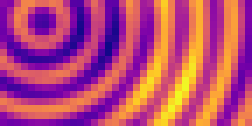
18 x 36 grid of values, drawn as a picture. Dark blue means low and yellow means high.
No lone cell stands out from its neighbours. Overall the values sit about 50% of the way up the scale. The halves do not mirror each other. The ninth with the highest average is the bottom right. Rings spread out from the top left.
